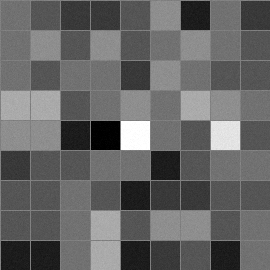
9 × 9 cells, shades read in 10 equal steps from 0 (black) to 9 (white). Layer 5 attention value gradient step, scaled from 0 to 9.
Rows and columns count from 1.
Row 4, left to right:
6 6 3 4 5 4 6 5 4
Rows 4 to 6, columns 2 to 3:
6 3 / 5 1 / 3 3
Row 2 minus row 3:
0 2 -1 1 1 -1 1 1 0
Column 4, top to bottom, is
2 5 4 4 0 4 3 6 6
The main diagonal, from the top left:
4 5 4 4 9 1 2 3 4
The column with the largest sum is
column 8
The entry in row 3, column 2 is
3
